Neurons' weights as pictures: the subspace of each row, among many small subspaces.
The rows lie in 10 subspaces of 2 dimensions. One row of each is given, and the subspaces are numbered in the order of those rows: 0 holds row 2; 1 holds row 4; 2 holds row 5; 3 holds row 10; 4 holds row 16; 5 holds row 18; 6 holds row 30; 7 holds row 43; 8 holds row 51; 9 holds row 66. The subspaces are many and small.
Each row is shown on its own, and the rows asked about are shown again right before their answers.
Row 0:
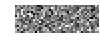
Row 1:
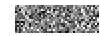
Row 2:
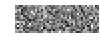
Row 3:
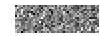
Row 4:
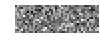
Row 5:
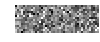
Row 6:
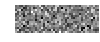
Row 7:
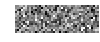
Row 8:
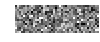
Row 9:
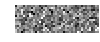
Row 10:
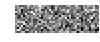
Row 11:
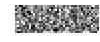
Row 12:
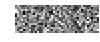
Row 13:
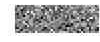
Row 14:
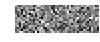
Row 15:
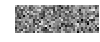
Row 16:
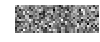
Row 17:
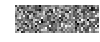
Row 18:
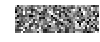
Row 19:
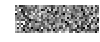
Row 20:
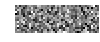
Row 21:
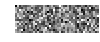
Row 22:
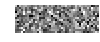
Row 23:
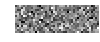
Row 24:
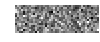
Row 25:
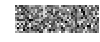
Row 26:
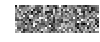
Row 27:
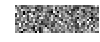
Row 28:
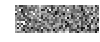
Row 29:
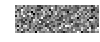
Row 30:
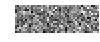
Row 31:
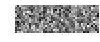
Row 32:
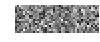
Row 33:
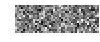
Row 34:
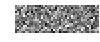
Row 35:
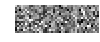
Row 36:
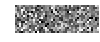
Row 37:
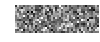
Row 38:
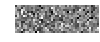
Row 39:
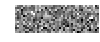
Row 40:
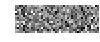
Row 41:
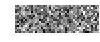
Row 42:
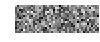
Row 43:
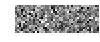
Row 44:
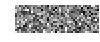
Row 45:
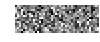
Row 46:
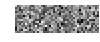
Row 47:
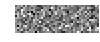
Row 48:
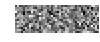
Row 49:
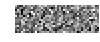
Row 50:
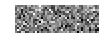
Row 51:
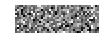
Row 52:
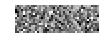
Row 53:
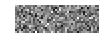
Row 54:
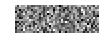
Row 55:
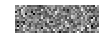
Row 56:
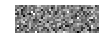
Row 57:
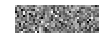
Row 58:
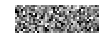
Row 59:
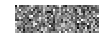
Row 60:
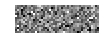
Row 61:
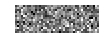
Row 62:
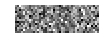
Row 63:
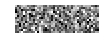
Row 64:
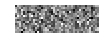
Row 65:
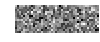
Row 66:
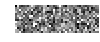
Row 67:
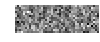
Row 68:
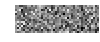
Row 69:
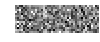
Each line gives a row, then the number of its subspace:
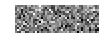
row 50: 3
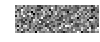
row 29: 8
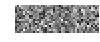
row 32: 4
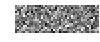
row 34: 1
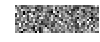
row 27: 7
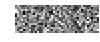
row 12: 6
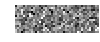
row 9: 2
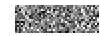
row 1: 3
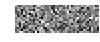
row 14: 7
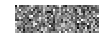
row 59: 9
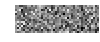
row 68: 3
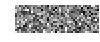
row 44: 6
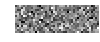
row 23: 5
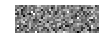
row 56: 8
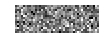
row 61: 0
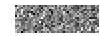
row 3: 2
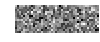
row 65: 9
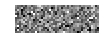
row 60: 8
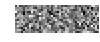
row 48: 5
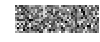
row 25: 0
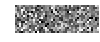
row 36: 7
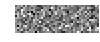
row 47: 8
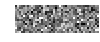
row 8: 9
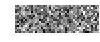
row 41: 7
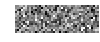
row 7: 9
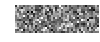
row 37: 1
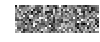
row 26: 9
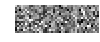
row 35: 0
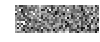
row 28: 3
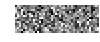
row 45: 5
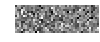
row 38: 5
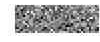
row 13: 1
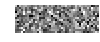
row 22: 5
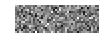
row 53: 6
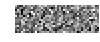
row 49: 2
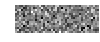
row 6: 9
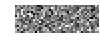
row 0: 8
